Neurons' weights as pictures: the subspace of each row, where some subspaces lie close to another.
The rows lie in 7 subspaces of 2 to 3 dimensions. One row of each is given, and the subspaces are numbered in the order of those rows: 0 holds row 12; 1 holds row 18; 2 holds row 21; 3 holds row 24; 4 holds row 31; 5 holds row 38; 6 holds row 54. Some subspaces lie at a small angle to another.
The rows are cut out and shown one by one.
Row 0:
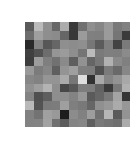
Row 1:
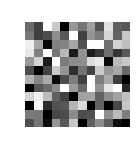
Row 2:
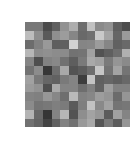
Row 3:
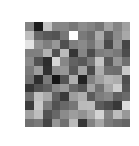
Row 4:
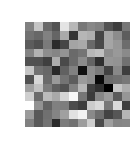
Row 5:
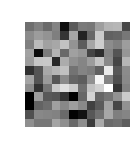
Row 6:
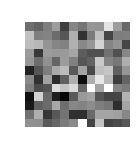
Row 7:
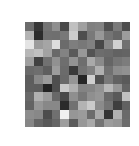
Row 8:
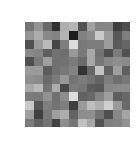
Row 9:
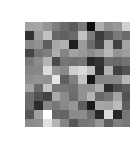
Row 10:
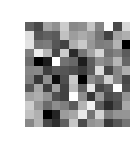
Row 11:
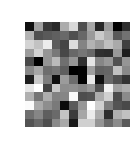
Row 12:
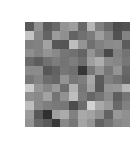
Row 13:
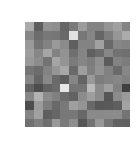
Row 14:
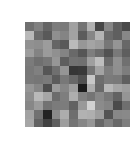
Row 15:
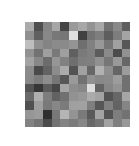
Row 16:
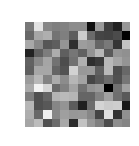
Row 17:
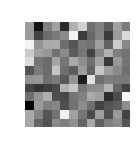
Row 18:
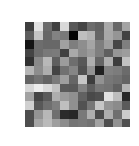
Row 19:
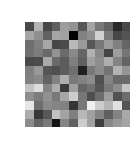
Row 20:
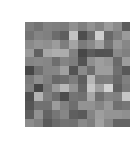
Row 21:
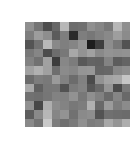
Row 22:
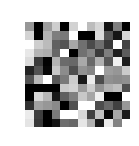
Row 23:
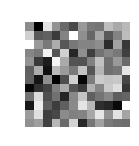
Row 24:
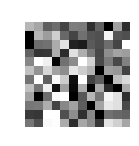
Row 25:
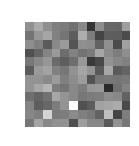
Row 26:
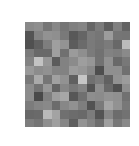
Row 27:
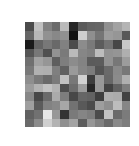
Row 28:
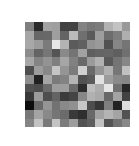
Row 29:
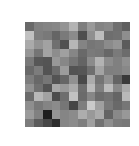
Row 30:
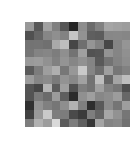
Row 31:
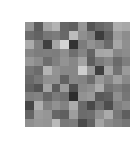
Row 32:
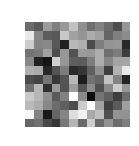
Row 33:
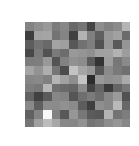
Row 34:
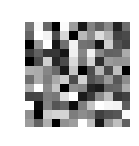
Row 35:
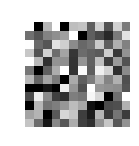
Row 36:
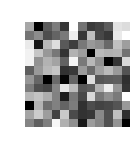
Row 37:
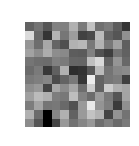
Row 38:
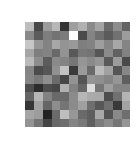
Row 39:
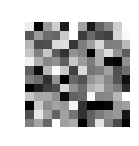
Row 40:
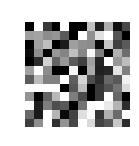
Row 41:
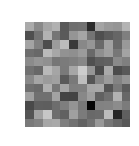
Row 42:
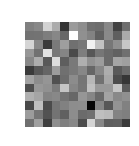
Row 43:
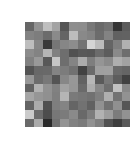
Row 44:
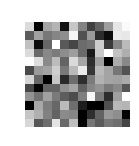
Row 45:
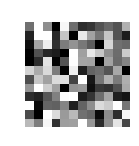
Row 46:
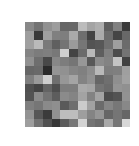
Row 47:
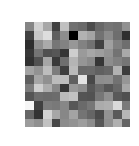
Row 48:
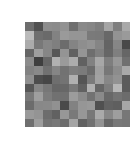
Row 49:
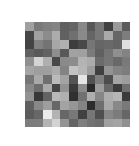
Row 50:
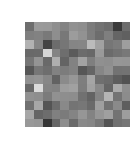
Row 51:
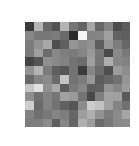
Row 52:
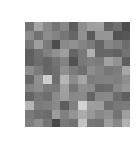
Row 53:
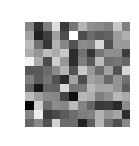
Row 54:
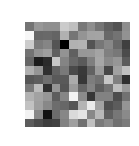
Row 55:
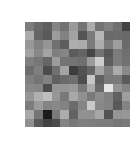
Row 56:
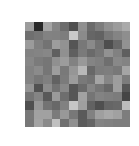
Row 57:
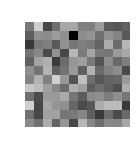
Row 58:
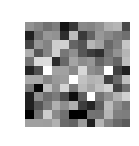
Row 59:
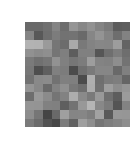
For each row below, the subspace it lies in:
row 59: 5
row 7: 1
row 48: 3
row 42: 2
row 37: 0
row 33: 0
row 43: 2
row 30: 6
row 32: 6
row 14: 0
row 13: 0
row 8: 4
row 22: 1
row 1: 2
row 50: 2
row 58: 6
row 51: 5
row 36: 1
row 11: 5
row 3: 6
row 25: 2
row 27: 5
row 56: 6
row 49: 3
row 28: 3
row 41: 2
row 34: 4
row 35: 5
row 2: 4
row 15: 5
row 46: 1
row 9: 2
